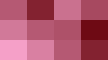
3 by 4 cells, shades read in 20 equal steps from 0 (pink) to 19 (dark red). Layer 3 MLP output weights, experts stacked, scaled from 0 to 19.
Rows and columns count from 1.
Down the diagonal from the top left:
9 9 9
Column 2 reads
16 9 4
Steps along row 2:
up up up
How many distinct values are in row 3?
4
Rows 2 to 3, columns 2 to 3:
9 10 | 4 9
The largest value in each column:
9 16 10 19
